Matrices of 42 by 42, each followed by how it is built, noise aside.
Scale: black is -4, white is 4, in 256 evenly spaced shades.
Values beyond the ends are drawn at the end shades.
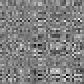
low rank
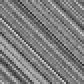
Toeplitz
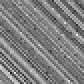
Toeplitz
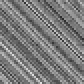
Toeplitz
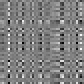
low rank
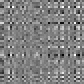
low rank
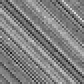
Toeplitz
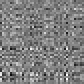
low rank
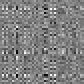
low rank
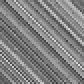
Toeplitz
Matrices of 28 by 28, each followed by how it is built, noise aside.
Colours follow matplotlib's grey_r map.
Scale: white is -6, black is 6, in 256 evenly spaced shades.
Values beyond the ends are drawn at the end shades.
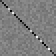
diagonal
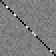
diagonal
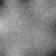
smooth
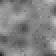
smooth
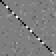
diagonal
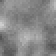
smooth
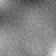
smooth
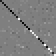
diagonal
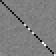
diagonal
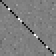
diagonal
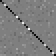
diagonal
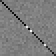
diagonal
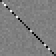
diagonal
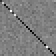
diagonal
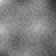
smooth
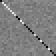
diagonal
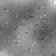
smooth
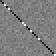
diagonal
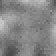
smooth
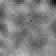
smooth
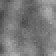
smooth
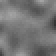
smooth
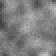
smooth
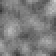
smooth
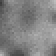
smooth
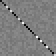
diagonal
